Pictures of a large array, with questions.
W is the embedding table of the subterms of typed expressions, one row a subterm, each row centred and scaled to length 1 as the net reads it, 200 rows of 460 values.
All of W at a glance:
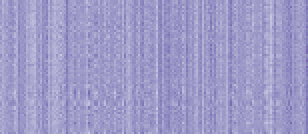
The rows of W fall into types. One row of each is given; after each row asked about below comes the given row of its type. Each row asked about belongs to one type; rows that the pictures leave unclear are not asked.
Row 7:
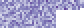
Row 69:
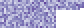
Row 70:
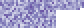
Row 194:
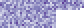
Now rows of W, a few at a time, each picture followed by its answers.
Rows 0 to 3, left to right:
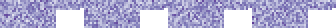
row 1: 69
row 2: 7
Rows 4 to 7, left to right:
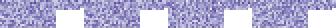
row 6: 194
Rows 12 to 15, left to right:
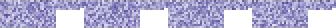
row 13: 70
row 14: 7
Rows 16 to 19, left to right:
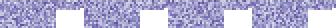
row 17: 69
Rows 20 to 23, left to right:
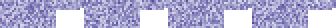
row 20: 70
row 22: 7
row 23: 70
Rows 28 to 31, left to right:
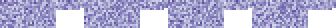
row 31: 70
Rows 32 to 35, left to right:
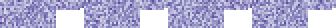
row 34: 194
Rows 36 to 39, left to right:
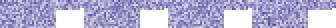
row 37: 7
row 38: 7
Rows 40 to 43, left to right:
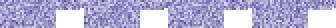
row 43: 194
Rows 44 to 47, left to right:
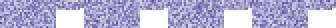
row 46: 70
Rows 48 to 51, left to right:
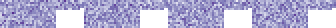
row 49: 70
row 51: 69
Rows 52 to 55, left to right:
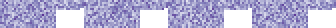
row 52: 69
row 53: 70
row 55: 69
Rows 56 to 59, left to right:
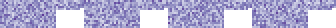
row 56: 69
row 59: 69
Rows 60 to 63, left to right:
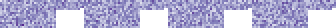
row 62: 7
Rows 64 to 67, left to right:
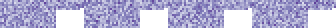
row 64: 69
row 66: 70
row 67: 194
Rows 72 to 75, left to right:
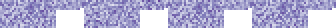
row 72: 70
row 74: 70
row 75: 70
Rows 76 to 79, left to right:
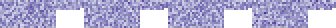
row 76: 70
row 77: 69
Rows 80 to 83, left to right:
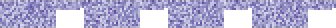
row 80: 70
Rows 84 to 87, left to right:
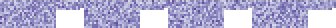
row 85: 69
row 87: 70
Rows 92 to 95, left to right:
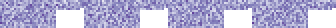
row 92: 70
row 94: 7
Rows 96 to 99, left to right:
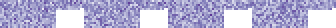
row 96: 194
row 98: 69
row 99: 70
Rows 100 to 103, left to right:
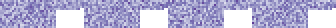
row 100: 70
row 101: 69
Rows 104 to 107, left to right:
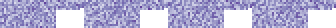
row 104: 69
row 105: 7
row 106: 194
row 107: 194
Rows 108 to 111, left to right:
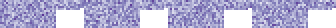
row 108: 69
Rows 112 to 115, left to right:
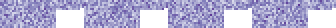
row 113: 70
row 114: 69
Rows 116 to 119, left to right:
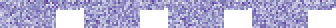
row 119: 69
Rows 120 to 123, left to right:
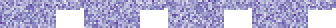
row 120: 70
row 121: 69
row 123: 69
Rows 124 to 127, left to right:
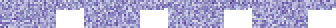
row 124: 70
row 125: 7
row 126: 194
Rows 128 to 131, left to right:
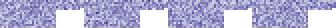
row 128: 7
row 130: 69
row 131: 69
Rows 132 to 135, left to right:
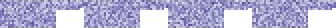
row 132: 69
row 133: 194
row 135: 69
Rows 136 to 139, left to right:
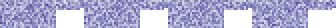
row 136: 70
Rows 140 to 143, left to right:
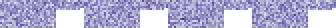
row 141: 194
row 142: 70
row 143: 69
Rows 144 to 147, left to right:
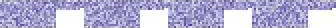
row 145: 7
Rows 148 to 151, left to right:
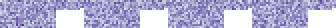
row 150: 7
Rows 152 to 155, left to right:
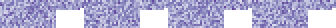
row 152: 70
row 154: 7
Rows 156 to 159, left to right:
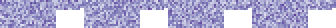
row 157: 7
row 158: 69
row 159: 69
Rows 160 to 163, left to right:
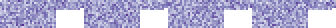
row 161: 69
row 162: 194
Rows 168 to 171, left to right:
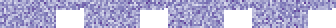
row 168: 69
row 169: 194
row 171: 70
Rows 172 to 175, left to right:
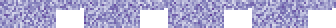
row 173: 70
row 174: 69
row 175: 70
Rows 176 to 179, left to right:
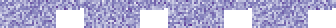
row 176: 7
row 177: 194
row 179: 7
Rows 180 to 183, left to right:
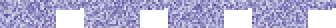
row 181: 7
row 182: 70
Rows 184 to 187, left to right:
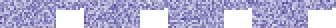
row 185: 70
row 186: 70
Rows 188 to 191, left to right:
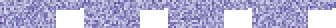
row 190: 70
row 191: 69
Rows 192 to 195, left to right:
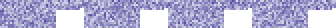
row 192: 69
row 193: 7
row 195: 7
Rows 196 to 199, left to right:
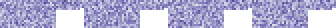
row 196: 194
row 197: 7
